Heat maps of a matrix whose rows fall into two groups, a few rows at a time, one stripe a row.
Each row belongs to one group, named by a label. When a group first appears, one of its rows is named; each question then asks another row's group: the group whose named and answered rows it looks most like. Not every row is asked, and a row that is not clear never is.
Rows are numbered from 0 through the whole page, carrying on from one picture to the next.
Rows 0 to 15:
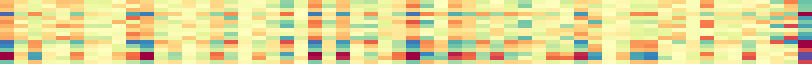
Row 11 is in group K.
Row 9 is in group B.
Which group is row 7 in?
B
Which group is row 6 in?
B
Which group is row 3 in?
K
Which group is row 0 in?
B
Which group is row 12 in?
K
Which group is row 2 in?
B
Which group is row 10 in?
K
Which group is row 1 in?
B
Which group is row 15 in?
K
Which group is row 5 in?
B
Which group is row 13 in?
B
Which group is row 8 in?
B
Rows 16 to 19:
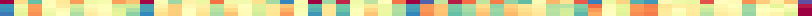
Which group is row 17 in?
K
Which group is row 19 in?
K
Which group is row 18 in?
K
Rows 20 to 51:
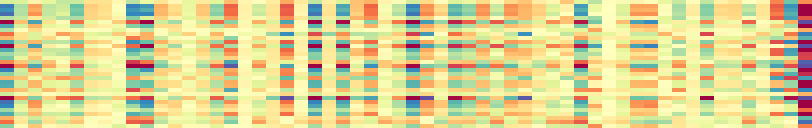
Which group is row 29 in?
B
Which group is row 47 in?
K
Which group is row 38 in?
K
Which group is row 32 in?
K
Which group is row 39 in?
B
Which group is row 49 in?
B
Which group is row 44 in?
B
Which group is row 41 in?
K
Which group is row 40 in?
K
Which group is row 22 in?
K
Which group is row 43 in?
K
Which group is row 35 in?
B
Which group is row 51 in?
K
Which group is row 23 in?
K
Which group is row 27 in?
K
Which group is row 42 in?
B
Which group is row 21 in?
K
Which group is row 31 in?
B
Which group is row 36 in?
B
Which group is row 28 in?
B
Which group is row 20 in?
K
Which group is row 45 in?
K
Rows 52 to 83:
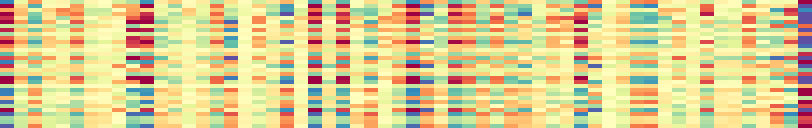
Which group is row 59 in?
B
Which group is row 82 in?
K
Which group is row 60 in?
K
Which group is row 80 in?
K
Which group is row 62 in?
B
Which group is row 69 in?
B
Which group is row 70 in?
K
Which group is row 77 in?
K
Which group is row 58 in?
K
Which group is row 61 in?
B
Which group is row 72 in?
B
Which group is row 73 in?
K
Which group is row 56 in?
B
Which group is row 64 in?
B
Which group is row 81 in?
K
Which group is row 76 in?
B
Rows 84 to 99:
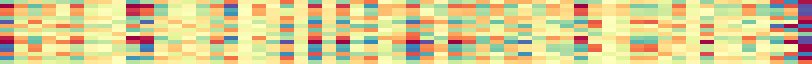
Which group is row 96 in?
K
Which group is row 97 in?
B
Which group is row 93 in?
B
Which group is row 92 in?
B
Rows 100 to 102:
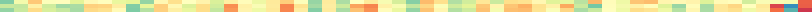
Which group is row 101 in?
K
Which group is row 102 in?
K
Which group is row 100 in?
K
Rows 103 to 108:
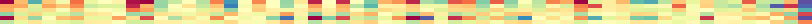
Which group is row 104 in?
B
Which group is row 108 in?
K
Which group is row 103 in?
B
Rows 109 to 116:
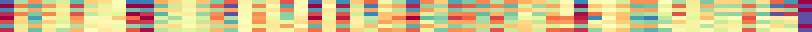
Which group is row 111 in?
K
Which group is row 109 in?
K
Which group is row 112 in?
B
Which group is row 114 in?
B
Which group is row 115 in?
K
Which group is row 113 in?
B
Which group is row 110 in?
B
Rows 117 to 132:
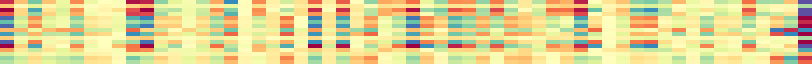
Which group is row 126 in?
B
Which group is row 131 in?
K
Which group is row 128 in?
B
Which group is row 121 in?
K
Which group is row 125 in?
K
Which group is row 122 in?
K
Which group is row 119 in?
B
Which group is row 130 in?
K
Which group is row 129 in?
B
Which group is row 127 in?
K
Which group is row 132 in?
K
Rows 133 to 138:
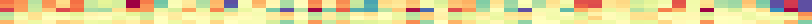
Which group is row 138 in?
B
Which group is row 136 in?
K
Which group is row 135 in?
B
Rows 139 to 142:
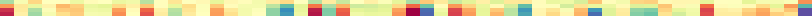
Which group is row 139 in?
K
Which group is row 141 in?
B
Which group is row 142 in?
B
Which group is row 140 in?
B
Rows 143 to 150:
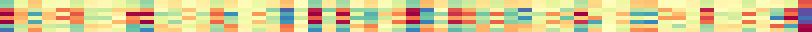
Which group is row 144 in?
K
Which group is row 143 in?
K
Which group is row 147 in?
B
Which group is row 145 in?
B
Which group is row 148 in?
B
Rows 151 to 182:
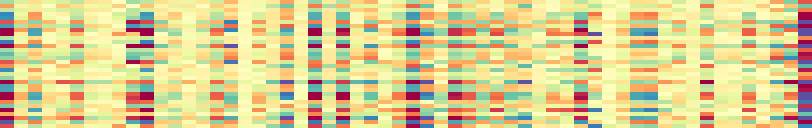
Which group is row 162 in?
B
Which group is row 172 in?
K
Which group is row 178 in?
B
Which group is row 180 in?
B
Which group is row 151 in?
K
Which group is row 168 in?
K
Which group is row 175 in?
B
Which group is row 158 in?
B
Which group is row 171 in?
B
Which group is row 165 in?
K
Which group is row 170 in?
K
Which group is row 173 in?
K
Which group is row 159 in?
B
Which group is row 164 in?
K
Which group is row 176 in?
B
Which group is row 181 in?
K
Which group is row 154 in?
K
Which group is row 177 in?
K
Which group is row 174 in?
B
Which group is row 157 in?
K
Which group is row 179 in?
B
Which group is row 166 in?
B
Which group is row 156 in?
B
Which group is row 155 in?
K
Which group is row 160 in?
K
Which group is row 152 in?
B
